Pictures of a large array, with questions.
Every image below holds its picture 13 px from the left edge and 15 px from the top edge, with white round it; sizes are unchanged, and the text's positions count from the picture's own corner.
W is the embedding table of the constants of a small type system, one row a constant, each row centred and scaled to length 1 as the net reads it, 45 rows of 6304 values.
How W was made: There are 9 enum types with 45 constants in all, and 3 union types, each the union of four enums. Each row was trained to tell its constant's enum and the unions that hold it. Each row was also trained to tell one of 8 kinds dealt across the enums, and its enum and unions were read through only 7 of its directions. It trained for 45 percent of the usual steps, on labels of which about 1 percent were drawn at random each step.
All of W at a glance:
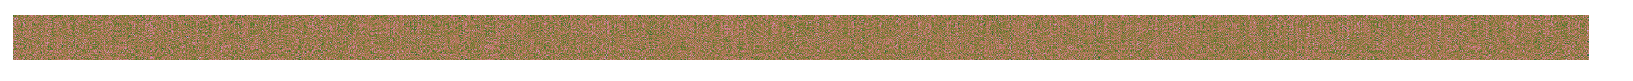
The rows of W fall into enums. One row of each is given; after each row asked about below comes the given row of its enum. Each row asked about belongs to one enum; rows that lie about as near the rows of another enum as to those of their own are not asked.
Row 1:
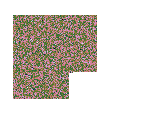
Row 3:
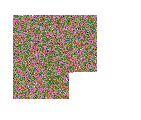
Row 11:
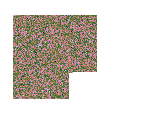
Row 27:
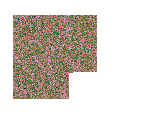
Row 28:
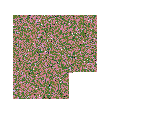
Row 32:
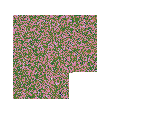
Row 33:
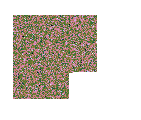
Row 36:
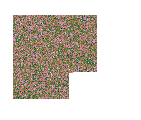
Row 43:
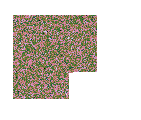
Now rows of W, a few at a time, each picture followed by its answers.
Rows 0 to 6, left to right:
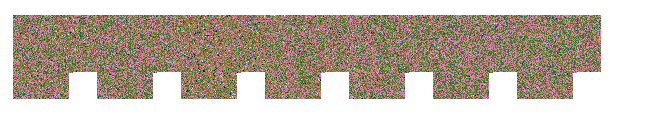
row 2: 27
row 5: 33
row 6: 43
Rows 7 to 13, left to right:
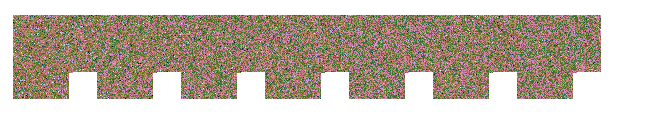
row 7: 11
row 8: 43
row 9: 3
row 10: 36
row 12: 36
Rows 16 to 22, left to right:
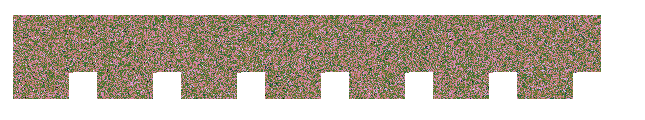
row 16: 3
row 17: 11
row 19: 1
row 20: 3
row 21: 3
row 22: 33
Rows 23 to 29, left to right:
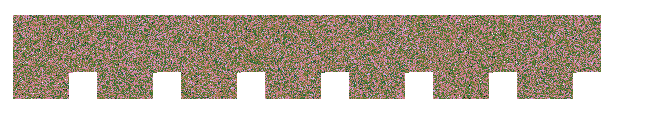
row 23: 43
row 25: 36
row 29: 33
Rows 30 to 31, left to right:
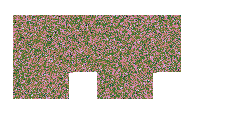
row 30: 43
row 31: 32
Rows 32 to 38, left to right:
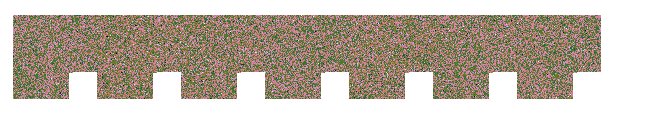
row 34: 1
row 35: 36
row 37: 11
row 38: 3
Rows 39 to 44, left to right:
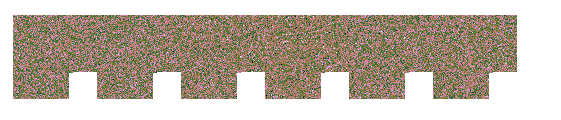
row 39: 33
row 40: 33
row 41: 43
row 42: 27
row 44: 32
